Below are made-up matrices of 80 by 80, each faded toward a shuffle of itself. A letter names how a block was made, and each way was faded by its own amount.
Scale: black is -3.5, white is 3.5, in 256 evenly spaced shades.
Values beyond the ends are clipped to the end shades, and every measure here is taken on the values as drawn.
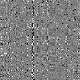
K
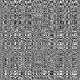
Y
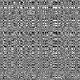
Y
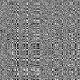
Y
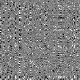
K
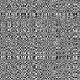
Y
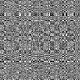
Y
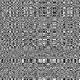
Y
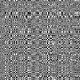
Y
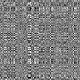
Y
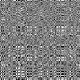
Y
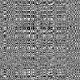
Y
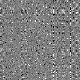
K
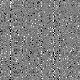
K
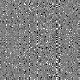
K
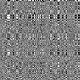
Y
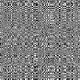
Y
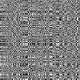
Y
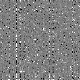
K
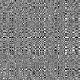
Y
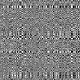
Y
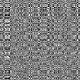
Y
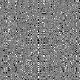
K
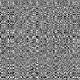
Y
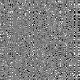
K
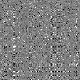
K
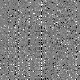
K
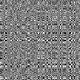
Y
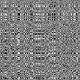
Y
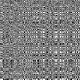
Y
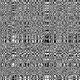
Y
